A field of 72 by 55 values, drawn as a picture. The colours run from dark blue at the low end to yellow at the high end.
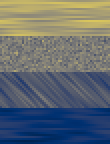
The table splits into 4 rows of 1 panel. Panel 1,1: high, streaked across. Panel 2,1: middling, fine-grained. Panel 3,1: low, slanting down to the right. Panel 4,1: very low, streaked across, faint in contrast.
